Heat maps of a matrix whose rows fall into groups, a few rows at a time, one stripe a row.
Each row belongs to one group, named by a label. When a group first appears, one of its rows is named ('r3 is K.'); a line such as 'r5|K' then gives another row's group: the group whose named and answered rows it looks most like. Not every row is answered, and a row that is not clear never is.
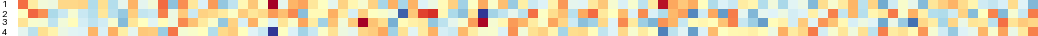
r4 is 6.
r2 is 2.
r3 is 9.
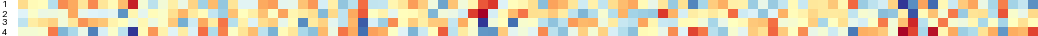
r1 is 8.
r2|9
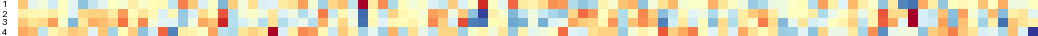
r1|9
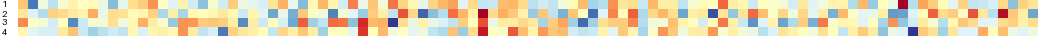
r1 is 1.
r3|9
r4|9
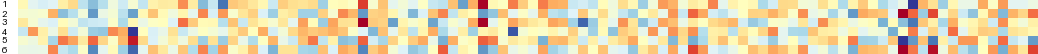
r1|9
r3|9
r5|8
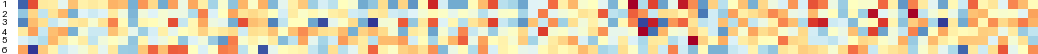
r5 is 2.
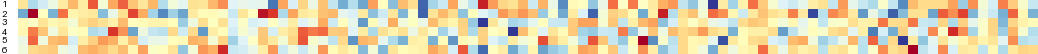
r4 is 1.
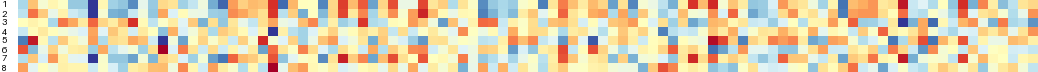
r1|2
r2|2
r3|8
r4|6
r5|6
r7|2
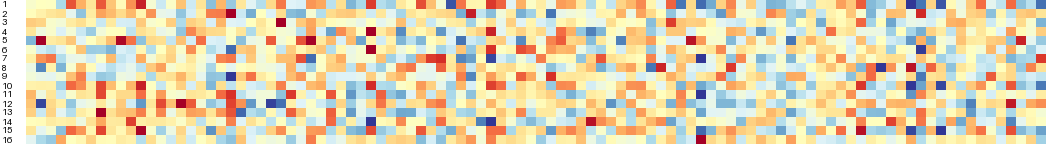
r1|8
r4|9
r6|9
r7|2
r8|1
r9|9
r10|8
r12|6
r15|8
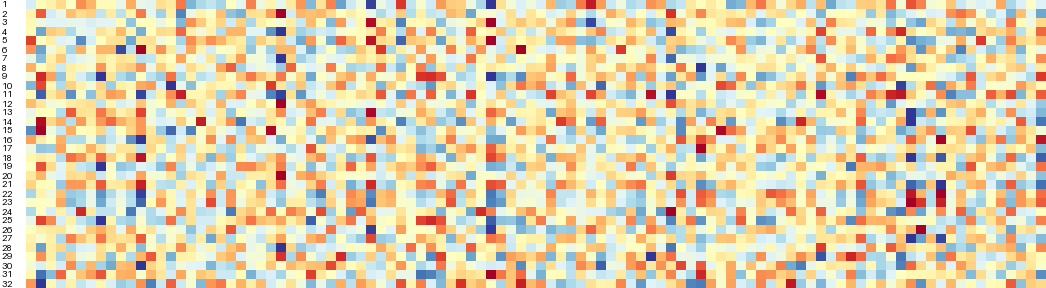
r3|9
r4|6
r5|9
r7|6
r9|2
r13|8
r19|2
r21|8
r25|2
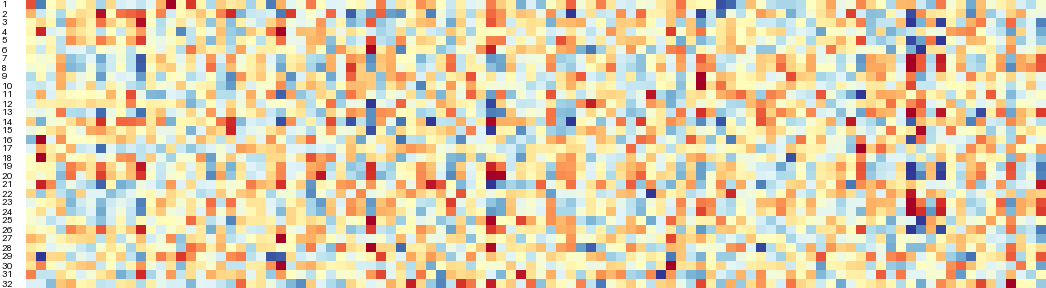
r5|8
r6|9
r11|6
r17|2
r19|8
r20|8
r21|2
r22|1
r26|8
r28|9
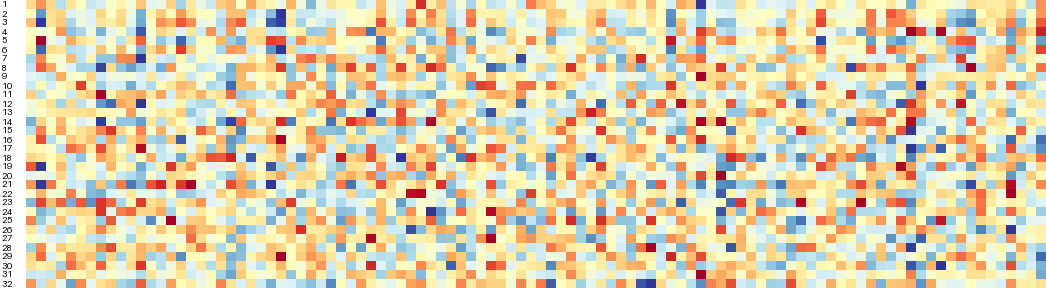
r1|2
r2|6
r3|6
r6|6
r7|1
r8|2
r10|9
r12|1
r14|2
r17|8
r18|9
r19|6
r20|2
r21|6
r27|9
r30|8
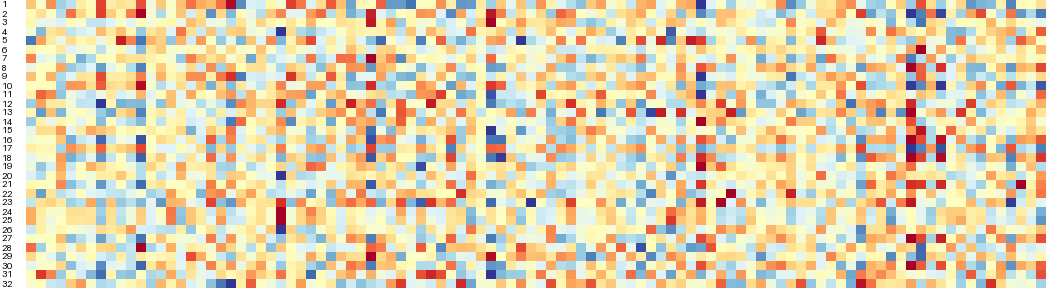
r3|9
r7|9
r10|8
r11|2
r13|1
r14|2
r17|8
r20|6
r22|1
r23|2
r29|9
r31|2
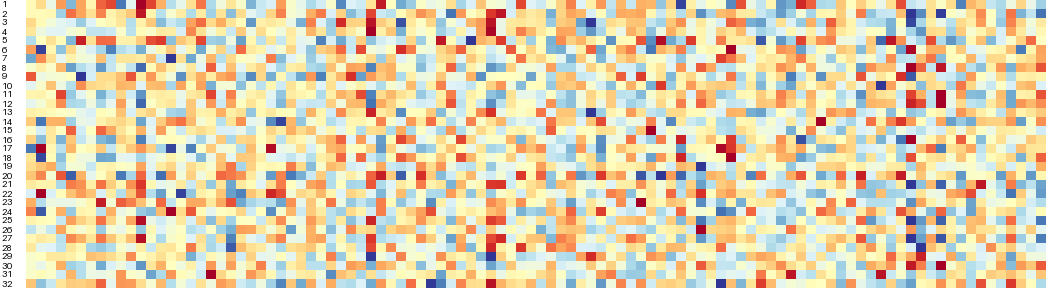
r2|8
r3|9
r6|1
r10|1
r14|6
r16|1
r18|1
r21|8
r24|6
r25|8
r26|2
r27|8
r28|9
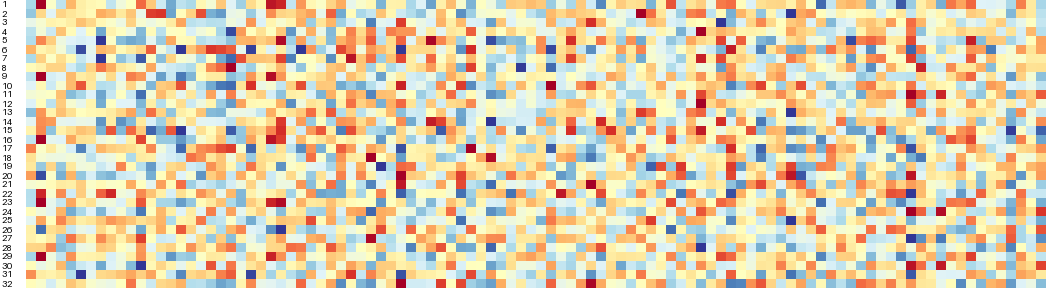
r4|2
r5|2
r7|2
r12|2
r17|9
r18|9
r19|1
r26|6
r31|9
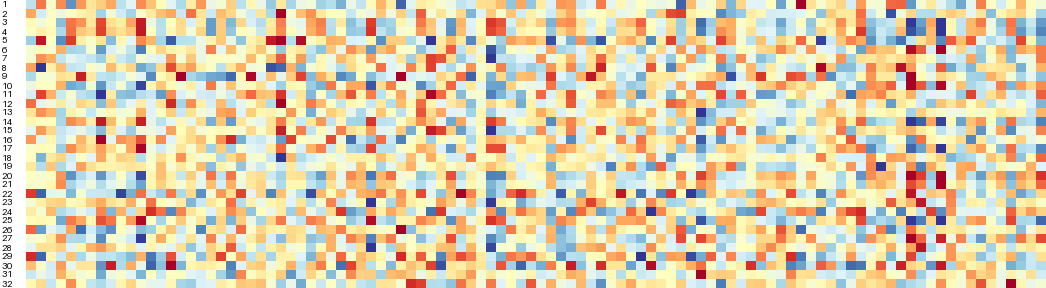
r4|8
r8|6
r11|2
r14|8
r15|2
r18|6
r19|1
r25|8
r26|1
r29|1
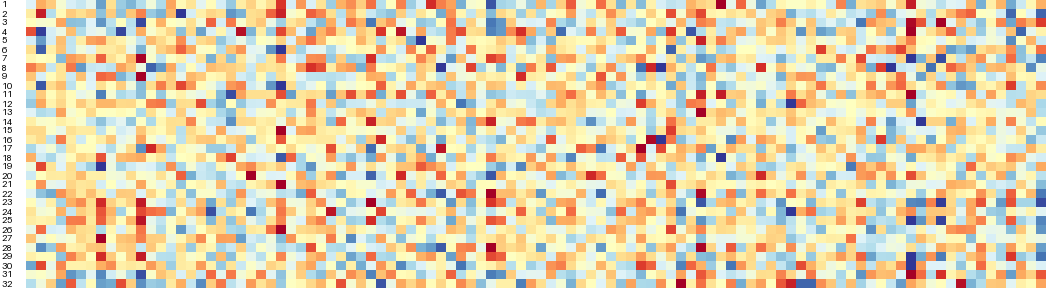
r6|6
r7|8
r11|2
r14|9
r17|1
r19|2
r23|8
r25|8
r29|8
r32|1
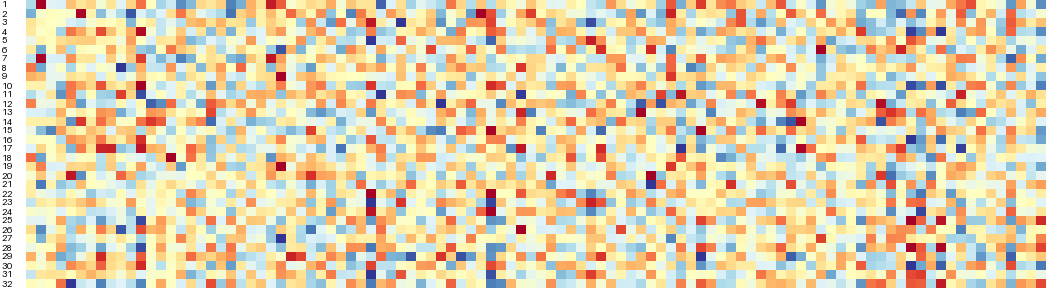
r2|9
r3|9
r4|8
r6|6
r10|8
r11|1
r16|8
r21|1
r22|9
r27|6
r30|8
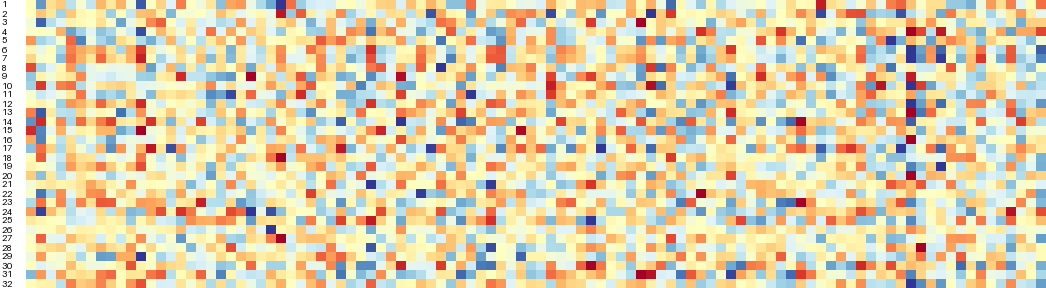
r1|6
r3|1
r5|1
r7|8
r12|8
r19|8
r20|1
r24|6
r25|9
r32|8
